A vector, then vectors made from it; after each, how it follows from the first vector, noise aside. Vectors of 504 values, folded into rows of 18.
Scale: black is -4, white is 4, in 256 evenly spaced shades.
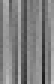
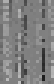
partly zeroed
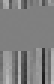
partly zeroed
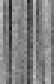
reversed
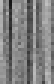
reversed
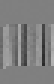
partly zeroed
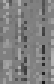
partly zeroed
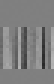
partly zeroed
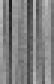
reversed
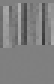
partly zeroed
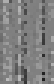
partly zeroed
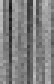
reversed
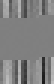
partly zeroed
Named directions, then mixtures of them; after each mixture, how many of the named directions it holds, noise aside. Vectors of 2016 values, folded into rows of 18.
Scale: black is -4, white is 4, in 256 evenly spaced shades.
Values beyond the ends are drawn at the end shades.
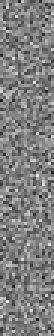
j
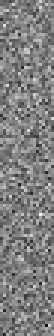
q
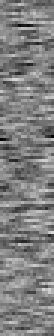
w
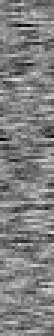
one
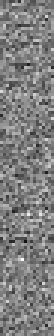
three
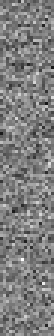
three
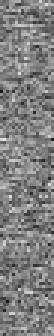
three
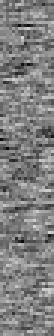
one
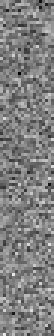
three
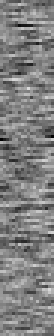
one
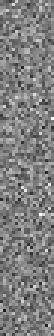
one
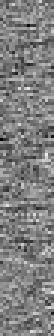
three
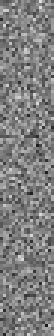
one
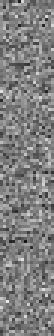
three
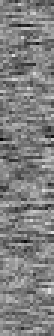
one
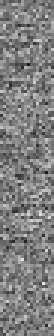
three
